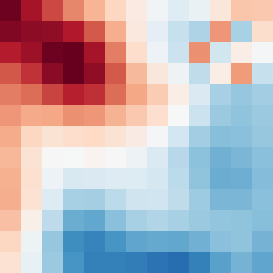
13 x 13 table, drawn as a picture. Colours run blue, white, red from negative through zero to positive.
The halves do not mirror each other. The top left is the ninth with the highest average. The top right is the roughest part. There is an overall slope up to the top left. In the top right lies a patch that is rougher than the rest.
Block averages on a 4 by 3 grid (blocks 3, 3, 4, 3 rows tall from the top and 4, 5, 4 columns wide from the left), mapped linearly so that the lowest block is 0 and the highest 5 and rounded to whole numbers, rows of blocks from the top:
5 3 2 | 4 3 1 | 2 2 0 | 1 0 0
